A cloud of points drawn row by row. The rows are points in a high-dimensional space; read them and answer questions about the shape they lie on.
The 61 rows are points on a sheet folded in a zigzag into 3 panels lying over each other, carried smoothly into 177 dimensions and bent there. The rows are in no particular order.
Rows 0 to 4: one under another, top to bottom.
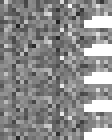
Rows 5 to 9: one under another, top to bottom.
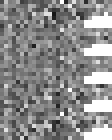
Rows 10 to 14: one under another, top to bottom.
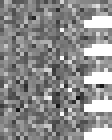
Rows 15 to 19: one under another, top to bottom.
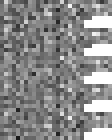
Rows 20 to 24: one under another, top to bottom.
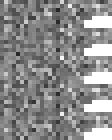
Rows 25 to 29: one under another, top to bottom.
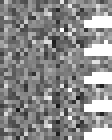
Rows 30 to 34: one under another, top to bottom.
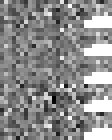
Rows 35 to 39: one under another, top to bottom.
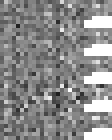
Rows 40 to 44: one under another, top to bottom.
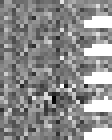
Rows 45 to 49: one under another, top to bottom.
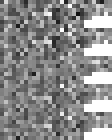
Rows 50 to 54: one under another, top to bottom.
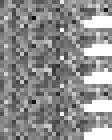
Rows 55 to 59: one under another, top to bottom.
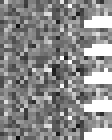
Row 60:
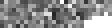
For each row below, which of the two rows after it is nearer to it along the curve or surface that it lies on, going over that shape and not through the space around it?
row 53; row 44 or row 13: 44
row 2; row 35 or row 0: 35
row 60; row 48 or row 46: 48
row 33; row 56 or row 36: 36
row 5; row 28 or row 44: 28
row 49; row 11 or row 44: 11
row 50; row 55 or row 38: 38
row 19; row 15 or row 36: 36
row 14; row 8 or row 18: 18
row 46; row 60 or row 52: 52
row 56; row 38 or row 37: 38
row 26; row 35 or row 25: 35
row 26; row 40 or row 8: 40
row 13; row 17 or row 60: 60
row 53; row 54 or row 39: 39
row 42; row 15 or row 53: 53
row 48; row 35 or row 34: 35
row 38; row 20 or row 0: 20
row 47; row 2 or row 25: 25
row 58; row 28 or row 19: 28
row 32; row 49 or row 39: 49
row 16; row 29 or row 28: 29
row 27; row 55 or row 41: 41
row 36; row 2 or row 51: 2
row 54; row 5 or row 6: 5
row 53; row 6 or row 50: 50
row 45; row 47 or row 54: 54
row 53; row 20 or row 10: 10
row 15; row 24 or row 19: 24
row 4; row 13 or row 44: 13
